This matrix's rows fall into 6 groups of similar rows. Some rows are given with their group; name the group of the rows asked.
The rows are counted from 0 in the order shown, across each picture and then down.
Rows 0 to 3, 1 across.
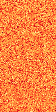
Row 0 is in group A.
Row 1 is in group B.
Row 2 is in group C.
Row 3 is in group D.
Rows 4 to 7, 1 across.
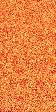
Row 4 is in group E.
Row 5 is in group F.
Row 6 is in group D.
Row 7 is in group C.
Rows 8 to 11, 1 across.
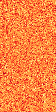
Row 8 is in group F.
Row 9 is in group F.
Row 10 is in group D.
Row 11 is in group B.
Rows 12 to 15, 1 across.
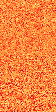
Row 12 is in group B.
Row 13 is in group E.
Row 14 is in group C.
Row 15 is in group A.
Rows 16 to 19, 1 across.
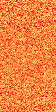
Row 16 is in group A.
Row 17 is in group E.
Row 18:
B
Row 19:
A
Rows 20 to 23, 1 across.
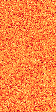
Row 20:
C
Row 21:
E
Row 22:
B
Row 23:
A
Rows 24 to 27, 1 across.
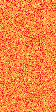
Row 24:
B
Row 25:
E
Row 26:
C
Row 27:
E
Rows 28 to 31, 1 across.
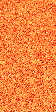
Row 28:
F
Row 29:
D
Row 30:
B
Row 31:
E
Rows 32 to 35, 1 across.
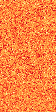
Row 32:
B
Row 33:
D
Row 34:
E
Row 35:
F
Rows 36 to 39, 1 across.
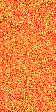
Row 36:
D
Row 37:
F
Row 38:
F
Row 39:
C
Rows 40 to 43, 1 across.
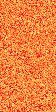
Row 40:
C
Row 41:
D
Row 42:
E
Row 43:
A
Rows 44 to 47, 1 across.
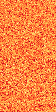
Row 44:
C
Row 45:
B
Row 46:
F
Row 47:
A
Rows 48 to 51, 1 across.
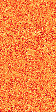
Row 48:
D
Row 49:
B
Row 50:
C
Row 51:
C
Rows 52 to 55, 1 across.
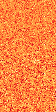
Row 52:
E
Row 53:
E
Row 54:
B
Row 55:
D
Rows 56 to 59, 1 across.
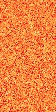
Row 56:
D
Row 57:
B
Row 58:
E
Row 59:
D
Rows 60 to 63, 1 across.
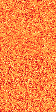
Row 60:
E
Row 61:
B
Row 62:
C
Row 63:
C
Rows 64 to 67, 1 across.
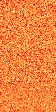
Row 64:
F
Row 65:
A
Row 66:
C
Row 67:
D
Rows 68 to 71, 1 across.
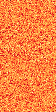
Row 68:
C
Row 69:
A
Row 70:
D
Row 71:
E
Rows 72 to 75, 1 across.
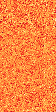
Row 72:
D
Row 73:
B
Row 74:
E
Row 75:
E
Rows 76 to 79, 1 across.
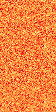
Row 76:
A
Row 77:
B
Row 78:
C
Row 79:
B
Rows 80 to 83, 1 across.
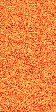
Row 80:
C
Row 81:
C
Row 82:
E
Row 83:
A
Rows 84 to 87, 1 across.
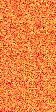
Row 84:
D
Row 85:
D
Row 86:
C
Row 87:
C
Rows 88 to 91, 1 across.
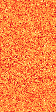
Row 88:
D
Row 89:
B
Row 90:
A
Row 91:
E
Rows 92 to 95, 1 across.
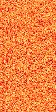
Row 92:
A
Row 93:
F
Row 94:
F
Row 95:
F
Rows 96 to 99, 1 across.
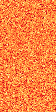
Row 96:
B
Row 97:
D
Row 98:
F
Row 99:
F
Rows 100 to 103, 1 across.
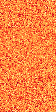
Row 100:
C
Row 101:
F
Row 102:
A
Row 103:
C
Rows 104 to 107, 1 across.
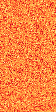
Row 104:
D
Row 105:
C
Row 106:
C
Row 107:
A
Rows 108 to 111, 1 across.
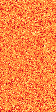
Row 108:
A
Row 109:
B
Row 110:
C
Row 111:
C
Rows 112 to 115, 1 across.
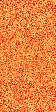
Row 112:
F
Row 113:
E
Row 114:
C
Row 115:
D
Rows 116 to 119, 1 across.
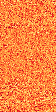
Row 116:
C
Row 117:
D
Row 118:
C
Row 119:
A
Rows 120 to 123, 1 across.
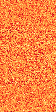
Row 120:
C
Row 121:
A
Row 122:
C
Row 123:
E
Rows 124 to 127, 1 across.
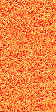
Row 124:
A
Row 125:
D
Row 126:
A
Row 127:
A
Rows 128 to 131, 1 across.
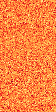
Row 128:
D
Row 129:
F
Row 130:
C
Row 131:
A
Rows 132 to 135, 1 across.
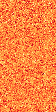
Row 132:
E
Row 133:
E
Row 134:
B
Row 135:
D
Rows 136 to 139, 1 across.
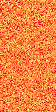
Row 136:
A
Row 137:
A
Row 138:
D
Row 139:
F
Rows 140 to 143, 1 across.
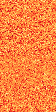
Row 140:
A
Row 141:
A
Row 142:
B
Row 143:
D
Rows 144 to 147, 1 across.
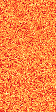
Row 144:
D
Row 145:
E
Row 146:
A
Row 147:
F
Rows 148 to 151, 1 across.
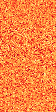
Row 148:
D
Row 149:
A
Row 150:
B
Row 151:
F
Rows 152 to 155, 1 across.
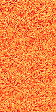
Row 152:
A
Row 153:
E
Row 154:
A
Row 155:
A
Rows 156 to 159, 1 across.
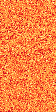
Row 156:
C
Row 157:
A
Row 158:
D
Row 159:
C
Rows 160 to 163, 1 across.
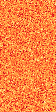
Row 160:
C
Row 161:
D
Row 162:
D
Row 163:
B
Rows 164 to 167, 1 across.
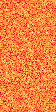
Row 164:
F
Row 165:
D
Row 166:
C
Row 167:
D
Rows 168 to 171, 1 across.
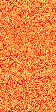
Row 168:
A
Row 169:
D
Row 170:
A
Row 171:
C
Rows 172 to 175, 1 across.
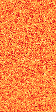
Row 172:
E
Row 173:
C
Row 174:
B
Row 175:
A
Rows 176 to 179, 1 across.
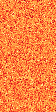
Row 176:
E
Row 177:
C
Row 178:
D
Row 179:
D
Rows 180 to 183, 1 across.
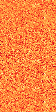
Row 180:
B
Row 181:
C
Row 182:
B
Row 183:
B
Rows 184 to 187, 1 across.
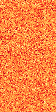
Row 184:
B
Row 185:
A
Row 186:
D
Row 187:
B
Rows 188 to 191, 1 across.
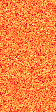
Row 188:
F
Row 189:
D
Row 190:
A
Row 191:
D
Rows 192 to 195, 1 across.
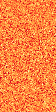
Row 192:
D
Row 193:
E
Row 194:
D
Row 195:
B
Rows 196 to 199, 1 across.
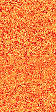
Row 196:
A
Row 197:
F
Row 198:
E
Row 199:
E
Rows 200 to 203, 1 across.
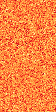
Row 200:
D
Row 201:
E
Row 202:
B
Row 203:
F
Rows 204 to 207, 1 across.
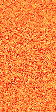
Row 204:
B
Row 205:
A
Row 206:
C
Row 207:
F
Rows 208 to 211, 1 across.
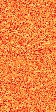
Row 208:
D
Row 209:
A
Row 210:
C
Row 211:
D
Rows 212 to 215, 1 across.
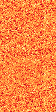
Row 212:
B
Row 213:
A
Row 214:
B
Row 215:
E
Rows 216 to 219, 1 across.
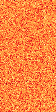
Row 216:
B
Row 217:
E
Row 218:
C
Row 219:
C
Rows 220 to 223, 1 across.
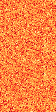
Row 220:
F
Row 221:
B
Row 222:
B
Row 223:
D
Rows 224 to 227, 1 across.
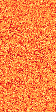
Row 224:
D
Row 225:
A
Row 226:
C
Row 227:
F
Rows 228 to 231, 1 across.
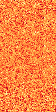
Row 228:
B
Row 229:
B
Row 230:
E
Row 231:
F
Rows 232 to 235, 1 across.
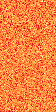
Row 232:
D
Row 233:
E
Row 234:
B
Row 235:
C
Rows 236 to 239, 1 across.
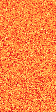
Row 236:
F
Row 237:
D
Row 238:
A
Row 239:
C
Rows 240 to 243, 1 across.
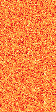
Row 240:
C
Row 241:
C
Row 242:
B
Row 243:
B
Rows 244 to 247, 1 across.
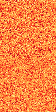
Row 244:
A
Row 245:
A
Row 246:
E
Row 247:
F
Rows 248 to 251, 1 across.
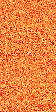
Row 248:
E
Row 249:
C
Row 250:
F
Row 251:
A
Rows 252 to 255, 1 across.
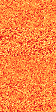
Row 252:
B
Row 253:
A
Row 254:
D
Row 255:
A
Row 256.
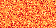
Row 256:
C
